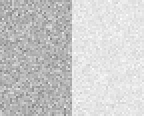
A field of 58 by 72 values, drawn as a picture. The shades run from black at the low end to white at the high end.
It is made of 1 by 2 panels. Panel 1,1: high, fine-grained. Panel 1,2: very high, fine-grained, faint in contrast.
